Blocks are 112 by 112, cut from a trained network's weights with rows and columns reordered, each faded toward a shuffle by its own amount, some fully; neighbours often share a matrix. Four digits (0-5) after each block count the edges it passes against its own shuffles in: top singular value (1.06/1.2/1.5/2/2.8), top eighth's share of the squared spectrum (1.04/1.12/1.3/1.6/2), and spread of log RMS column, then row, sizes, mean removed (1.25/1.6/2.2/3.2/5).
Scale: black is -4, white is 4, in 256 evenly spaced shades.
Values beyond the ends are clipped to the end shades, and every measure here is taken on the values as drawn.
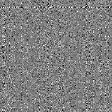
4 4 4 2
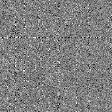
3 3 3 1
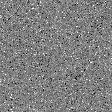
1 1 0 0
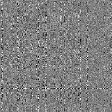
4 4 4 2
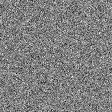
1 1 0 0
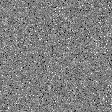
2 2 0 0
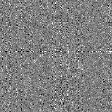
3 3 3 1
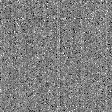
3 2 0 2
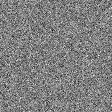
0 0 0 0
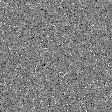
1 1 0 0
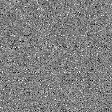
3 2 0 2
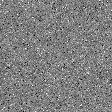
0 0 0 0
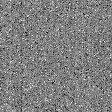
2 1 0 0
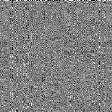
4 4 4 2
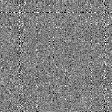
4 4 3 2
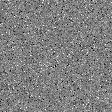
0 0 0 0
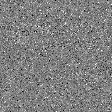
1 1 0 1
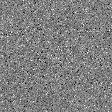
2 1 0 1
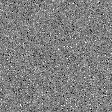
1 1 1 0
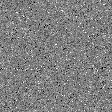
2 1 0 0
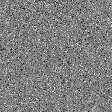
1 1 0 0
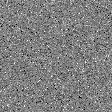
1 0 0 0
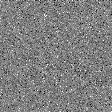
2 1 1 0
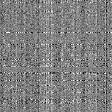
4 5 2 4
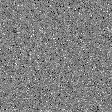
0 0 0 0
